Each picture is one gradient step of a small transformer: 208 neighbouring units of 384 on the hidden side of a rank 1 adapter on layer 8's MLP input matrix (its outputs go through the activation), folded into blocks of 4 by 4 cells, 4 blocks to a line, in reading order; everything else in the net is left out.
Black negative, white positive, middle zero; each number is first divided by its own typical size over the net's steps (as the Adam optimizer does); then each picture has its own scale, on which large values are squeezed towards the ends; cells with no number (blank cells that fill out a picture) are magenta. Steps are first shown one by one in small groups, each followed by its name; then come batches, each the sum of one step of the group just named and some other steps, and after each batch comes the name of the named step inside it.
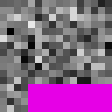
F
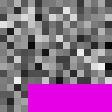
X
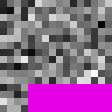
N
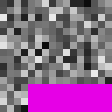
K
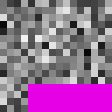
K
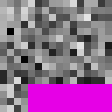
F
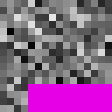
F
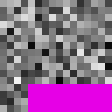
X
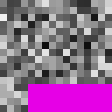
K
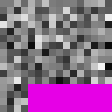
X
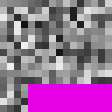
N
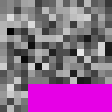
F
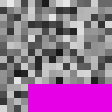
N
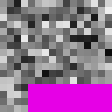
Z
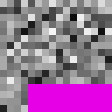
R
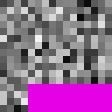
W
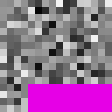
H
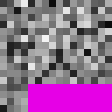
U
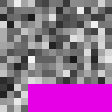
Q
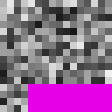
Z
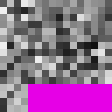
R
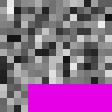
W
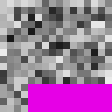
Q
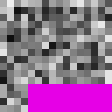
Q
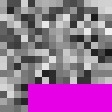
Z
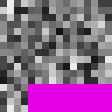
Q
